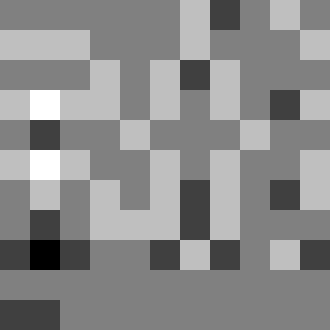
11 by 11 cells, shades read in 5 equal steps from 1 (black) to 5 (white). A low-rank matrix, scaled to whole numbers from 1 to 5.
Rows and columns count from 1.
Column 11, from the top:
3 4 3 4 3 4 4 3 2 3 3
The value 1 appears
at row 9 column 2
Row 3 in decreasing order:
4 4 4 3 3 3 3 3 3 3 2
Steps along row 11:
same up same same same same same same same same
